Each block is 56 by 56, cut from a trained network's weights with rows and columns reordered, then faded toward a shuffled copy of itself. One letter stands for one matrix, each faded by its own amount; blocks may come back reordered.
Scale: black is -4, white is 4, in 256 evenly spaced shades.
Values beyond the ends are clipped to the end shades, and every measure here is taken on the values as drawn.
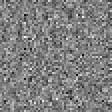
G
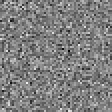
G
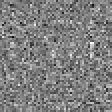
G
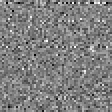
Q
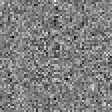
G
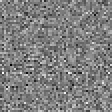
Q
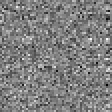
G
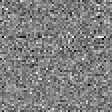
Q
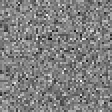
Q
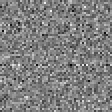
Q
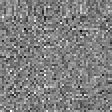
G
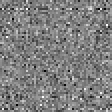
Q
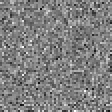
Q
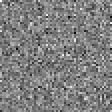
G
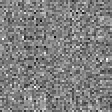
G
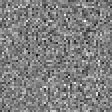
G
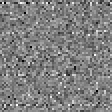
Q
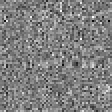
G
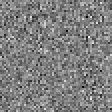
G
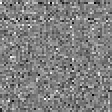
Q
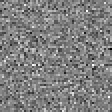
Q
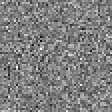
G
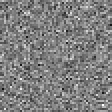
G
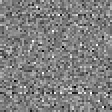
Q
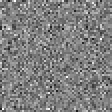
G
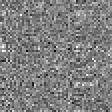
G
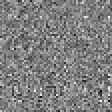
G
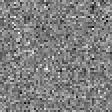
Q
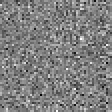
G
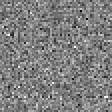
Q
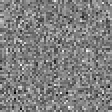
G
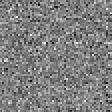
Q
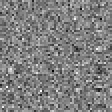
G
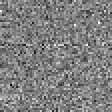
Q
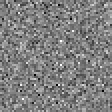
Q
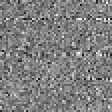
Q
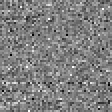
Q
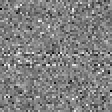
Q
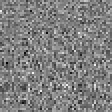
G
